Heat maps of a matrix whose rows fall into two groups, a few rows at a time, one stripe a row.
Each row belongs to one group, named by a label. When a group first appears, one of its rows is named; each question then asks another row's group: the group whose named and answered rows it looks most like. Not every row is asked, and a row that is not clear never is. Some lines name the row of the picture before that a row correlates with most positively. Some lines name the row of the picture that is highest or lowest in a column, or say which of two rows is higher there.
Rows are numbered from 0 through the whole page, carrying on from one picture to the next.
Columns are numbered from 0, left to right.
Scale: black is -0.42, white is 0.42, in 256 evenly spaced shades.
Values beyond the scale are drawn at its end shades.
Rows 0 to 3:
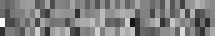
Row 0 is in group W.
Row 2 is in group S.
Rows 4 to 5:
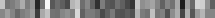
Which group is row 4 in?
W
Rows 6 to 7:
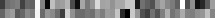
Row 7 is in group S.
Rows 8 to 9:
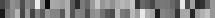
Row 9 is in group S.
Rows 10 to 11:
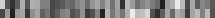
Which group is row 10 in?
S
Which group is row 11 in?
S
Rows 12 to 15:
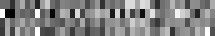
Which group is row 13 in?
S
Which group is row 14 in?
S
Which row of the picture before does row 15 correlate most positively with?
11
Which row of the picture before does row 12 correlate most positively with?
11
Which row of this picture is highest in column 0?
13
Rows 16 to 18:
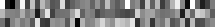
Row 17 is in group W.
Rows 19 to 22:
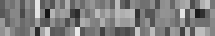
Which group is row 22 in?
W
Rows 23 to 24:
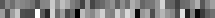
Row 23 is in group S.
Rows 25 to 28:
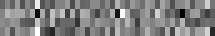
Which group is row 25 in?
S
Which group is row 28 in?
S
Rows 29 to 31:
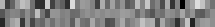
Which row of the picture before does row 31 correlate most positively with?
25
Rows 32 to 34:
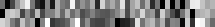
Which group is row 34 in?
W
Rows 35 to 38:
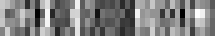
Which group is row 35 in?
W
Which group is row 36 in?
W
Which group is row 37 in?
W
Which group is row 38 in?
W
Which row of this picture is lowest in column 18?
38
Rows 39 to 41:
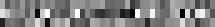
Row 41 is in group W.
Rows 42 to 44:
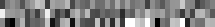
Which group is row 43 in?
W
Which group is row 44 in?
S
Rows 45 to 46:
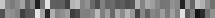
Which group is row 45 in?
W
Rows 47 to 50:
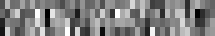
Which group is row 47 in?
S
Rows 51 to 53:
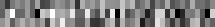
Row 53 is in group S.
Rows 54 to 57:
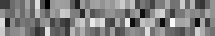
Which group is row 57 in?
W
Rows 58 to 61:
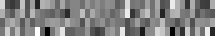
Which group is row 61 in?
S
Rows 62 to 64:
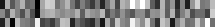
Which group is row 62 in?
S
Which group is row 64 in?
S
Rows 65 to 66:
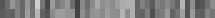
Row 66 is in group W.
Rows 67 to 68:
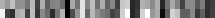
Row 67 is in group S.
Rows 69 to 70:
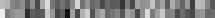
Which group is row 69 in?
W
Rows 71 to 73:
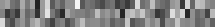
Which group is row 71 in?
W
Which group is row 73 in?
S
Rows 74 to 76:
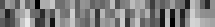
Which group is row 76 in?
W
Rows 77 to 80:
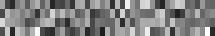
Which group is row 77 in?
S
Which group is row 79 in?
W
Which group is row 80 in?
S
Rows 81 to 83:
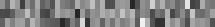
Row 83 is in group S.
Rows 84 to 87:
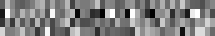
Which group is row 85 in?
S
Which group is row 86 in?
S
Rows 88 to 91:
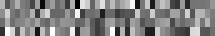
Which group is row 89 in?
W
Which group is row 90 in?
S
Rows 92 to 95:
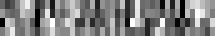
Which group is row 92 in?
W
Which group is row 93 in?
W
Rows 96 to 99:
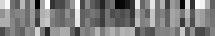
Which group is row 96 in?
W
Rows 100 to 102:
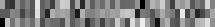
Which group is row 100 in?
S
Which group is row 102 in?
S
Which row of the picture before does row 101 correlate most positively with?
99
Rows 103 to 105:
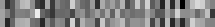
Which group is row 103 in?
W
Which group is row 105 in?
W
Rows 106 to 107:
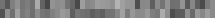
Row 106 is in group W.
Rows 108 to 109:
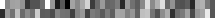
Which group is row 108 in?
W
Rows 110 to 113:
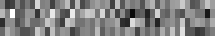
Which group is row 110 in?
S
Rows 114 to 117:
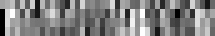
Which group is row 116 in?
S
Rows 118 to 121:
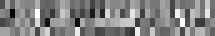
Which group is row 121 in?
W
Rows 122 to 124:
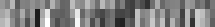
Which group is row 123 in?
W
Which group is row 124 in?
W
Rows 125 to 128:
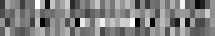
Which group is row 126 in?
S
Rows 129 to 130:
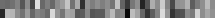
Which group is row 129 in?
S
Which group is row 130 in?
S
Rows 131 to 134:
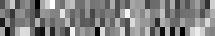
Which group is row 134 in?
W
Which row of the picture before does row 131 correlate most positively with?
130
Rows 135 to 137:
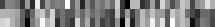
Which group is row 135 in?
S
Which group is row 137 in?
W
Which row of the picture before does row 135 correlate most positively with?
133
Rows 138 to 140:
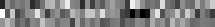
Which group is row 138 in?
S
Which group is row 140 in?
W
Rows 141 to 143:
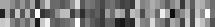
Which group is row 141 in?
W
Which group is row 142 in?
S
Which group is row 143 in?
W
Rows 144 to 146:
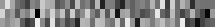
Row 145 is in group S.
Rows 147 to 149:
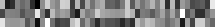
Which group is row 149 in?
W
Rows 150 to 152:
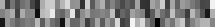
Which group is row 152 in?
S
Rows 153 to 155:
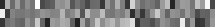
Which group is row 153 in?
S
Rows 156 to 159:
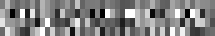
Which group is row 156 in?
W
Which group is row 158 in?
W
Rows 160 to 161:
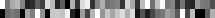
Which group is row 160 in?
W
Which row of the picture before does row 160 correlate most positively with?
158
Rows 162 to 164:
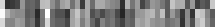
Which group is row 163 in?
W
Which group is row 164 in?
W
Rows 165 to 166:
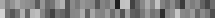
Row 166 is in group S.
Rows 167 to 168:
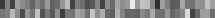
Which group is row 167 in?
S
